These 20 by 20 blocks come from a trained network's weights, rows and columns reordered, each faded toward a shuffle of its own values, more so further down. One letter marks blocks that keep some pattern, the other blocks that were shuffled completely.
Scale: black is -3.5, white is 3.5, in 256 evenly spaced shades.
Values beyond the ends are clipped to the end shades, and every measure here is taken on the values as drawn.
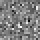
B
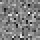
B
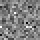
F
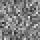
F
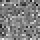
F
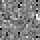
F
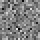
B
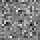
F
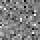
B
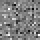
F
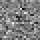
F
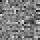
F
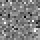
B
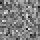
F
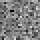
B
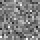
B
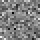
B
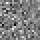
B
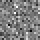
B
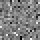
B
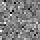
B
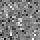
B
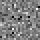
B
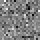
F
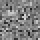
F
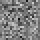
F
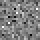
B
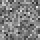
B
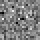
F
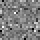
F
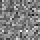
B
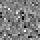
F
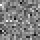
B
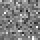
B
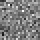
B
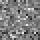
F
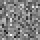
B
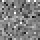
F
